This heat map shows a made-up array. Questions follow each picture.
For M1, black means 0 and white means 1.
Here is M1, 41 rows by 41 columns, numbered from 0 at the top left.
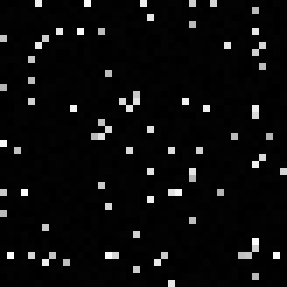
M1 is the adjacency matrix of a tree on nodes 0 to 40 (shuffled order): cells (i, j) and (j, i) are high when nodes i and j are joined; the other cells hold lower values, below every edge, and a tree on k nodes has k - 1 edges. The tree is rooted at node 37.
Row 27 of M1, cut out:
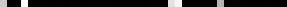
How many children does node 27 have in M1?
4
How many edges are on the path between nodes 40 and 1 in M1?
6
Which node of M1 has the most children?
36
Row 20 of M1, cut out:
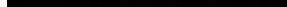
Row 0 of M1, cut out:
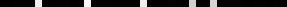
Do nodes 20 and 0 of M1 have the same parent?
no
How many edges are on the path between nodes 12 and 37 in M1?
4
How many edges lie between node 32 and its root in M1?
2
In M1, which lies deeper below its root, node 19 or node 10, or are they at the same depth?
node 19
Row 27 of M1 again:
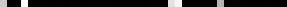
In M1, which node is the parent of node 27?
0
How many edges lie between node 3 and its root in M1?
5
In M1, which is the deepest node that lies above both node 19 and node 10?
15
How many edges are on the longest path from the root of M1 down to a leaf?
13
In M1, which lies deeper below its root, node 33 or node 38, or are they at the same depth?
the same depth
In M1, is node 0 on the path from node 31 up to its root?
yes
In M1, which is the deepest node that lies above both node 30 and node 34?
0
